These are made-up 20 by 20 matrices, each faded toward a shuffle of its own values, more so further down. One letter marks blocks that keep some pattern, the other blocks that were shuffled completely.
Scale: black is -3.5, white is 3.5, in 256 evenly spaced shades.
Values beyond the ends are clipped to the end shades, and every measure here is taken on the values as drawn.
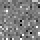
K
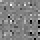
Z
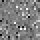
K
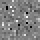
K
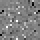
K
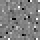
K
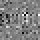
Z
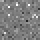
K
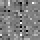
Z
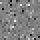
K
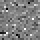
K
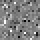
K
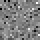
K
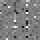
Z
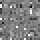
Z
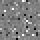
K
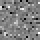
K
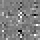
Z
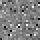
K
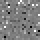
K
